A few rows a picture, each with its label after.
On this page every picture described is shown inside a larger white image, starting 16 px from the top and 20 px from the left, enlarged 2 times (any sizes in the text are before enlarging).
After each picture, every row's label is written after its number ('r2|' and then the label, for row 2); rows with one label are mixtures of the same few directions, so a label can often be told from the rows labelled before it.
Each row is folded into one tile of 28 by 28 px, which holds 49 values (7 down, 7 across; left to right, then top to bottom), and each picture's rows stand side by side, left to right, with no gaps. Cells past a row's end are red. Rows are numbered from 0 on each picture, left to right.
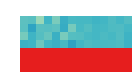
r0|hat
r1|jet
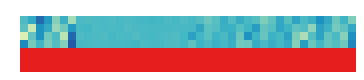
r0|jet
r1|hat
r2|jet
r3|jet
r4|jet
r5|jet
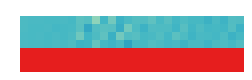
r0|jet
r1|hat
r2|hat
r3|hat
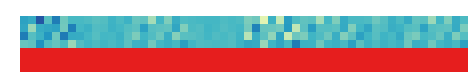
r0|hat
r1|jet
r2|hat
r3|jet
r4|hat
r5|hat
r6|jet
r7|hat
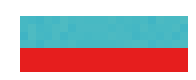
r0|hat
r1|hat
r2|hat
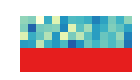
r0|hat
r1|jet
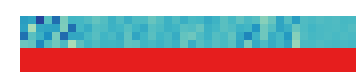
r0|hat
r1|jet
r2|jet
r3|jet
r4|jet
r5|hat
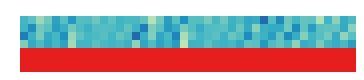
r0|jet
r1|hat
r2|jet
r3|hat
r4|hat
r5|hat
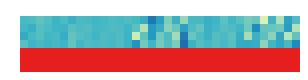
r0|jet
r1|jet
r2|jet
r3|jet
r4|hat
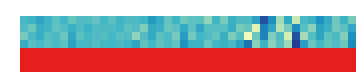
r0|jet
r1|hat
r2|jet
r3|hat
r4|jet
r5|jet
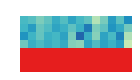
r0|jet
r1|jet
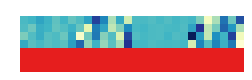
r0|jet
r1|jet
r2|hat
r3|jet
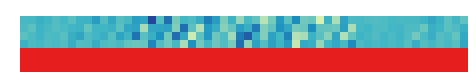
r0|jet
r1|hat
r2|hat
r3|jet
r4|jet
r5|hat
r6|jet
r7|jet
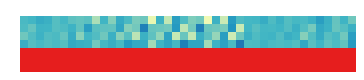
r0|jet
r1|hat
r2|hat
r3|hat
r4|hat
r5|jet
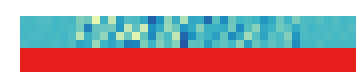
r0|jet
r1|hat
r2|jet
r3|hat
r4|jet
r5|hat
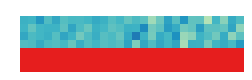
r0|hat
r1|jet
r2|jet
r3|hat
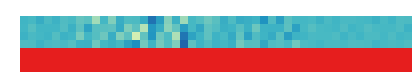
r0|hat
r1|hat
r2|jet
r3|jet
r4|hat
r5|hat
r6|hat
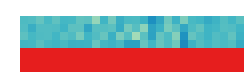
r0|hat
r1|hat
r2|jet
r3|jet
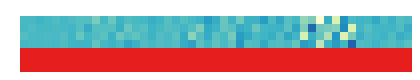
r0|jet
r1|hat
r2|jet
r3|jet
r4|hat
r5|hat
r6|hat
